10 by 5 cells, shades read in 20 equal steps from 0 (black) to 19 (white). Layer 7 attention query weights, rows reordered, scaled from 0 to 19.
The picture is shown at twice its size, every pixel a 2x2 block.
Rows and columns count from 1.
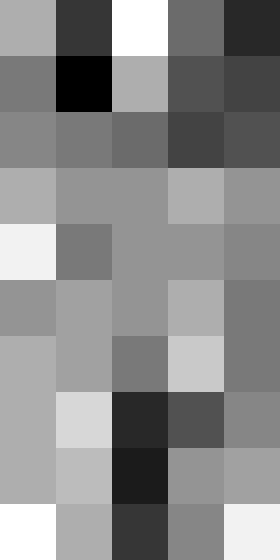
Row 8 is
13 16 3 6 10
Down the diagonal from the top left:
13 0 8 13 10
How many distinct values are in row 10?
5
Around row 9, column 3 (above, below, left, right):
3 4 14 11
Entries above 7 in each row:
3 2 3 5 5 5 5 3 4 4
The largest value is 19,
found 2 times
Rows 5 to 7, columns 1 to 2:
18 9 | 11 12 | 13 12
